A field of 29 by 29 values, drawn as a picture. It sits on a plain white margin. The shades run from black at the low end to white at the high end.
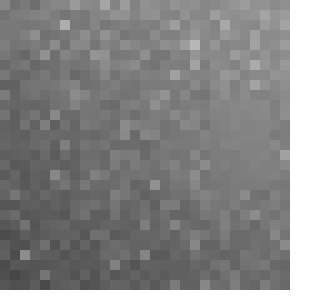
Slope: up to the top right. Odd patch: calmer, in the middle right. Stripes: none. Ninth with the highest average: top right. Grain: fine.
